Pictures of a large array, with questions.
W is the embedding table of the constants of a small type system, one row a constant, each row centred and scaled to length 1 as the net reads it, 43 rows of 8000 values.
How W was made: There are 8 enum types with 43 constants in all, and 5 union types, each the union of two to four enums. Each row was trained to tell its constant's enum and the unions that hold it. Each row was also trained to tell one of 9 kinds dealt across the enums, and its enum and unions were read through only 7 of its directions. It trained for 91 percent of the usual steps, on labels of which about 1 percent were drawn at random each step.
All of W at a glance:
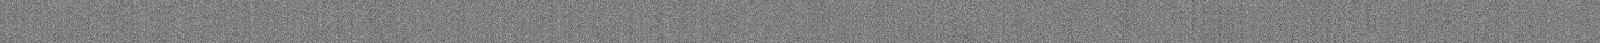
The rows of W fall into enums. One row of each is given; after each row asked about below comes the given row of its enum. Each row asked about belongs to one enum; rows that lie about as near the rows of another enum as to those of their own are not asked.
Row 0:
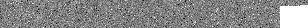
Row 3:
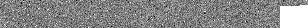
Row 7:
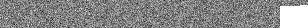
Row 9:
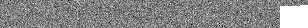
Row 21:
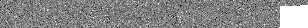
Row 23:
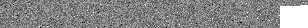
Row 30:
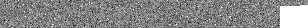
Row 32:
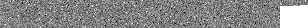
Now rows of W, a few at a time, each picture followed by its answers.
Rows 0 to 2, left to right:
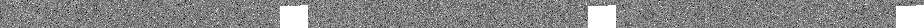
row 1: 32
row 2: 9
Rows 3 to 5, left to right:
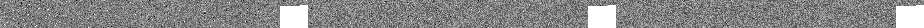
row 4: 9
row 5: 9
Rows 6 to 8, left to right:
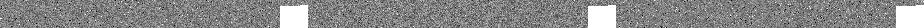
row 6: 21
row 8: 3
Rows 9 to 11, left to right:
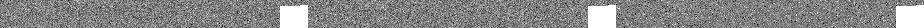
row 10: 0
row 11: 23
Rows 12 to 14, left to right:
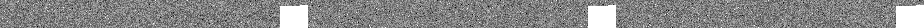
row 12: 7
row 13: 21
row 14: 23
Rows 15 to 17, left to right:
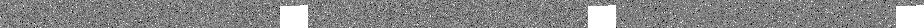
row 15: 32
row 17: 30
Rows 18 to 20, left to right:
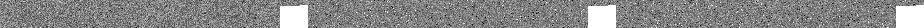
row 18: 3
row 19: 21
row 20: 7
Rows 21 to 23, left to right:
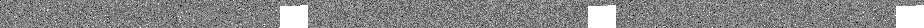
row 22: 9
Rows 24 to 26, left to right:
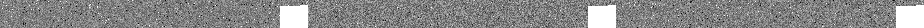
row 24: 21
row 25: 32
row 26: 30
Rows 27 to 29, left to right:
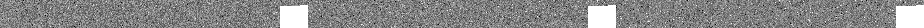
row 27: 32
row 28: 7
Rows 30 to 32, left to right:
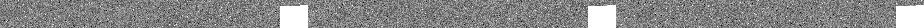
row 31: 9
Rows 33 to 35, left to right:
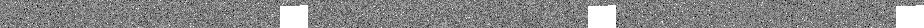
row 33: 7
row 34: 7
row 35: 23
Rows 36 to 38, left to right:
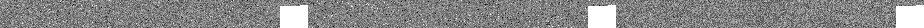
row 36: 30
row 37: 23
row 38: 23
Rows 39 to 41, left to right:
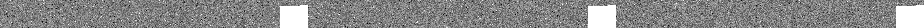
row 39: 32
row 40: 7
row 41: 23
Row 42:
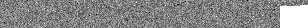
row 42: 9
